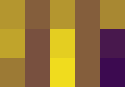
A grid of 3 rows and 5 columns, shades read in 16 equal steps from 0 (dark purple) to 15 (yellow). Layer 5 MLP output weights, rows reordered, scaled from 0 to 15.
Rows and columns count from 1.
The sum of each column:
29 16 39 18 10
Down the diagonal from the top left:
10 5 15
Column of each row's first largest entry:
1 3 3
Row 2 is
11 5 14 6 1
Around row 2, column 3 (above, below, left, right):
10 15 5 6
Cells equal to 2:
0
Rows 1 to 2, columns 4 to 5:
6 9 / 6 1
